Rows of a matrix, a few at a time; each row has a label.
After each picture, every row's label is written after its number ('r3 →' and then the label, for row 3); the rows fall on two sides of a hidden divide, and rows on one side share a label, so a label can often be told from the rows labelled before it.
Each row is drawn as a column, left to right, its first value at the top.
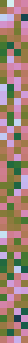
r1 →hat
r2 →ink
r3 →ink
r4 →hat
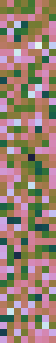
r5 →ink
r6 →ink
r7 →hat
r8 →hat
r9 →hat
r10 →hat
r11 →hat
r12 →hat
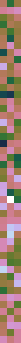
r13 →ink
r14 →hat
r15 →hat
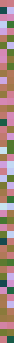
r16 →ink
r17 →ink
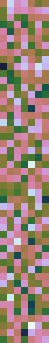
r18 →hat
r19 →hat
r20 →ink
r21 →hat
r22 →ink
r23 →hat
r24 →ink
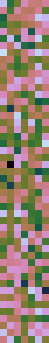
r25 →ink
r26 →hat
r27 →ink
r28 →ink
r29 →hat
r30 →hat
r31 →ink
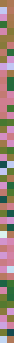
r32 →ink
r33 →ink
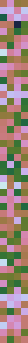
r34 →hat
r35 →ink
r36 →hat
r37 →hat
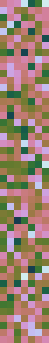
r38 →ink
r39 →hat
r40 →ink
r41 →ink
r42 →hat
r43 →hat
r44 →ink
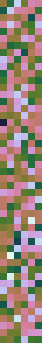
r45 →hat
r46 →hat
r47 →ink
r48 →hat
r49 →hat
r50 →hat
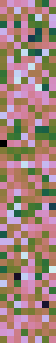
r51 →hat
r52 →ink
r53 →ink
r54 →ink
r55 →ink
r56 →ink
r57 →hat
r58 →ink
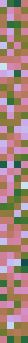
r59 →ink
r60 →ink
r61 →hat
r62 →hat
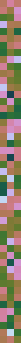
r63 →hat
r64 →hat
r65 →hat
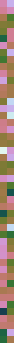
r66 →ink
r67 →ink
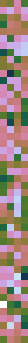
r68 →hat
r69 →ink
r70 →hat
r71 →hat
